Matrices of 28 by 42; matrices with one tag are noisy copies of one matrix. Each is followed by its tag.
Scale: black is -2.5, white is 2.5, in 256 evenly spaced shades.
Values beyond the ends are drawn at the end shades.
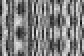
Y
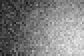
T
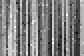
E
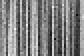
E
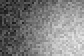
T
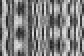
Y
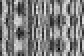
Y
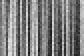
E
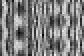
Y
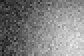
T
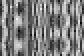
Y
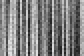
E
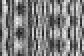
Y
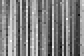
E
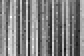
E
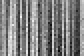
E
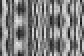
Y
